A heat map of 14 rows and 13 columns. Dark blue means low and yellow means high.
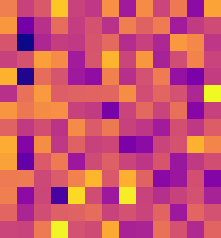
Seam: none. Mirror symmetry: none. Slope: none.
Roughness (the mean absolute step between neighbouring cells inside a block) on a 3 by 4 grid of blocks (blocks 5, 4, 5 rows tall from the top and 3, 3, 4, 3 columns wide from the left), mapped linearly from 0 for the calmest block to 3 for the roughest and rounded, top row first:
3 0 1 1 / 1 0 1 1 / 1 2 1 0
